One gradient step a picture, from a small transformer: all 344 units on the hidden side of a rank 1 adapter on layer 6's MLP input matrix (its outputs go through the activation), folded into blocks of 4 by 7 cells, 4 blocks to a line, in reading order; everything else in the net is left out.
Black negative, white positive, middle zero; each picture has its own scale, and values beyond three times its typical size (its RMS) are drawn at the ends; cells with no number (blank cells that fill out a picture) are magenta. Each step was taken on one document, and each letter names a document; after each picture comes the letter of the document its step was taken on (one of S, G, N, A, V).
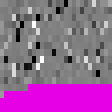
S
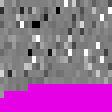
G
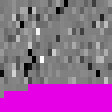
S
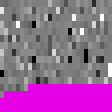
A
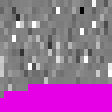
A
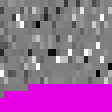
G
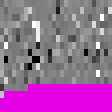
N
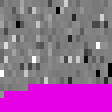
A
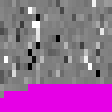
S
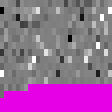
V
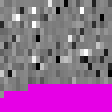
G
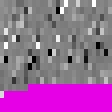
N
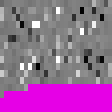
A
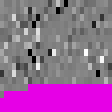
S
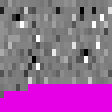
G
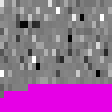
V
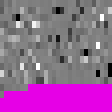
A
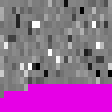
A
